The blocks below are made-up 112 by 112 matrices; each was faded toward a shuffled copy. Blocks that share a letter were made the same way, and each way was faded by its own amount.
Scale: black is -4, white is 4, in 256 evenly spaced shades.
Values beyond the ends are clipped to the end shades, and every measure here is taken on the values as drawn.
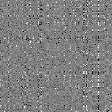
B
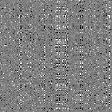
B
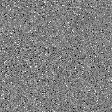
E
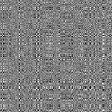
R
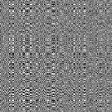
R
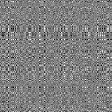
R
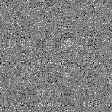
E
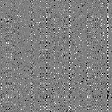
B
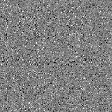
E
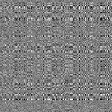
R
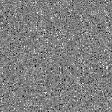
E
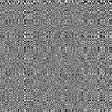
R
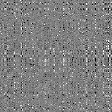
B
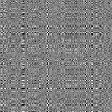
R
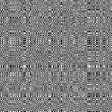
R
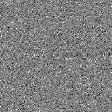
E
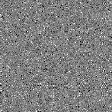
E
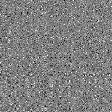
E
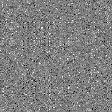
E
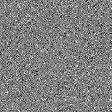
E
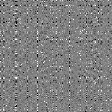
B
